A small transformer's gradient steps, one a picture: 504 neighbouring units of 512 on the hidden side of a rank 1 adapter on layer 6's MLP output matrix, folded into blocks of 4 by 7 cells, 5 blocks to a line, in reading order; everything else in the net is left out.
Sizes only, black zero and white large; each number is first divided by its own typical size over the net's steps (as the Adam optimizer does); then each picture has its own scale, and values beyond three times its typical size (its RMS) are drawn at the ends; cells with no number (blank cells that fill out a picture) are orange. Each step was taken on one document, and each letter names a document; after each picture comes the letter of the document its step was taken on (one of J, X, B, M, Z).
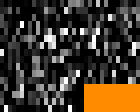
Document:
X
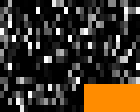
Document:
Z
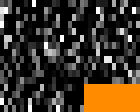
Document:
X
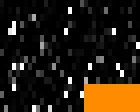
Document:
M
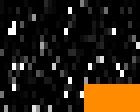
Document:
M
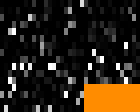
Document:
M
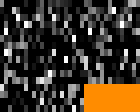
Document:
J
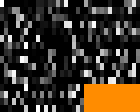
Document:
J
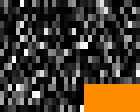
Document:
X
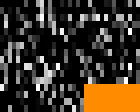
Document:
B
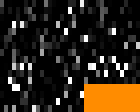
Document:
M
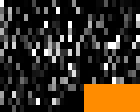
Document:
Z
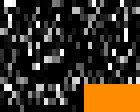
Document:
Z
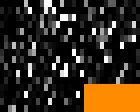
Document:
B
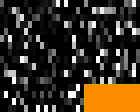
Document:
J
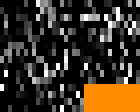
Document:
B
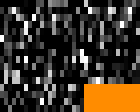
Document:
J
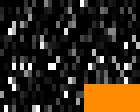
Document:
M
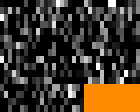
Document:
J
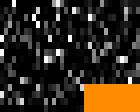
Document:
Z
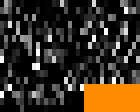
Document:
Z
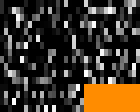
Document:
J
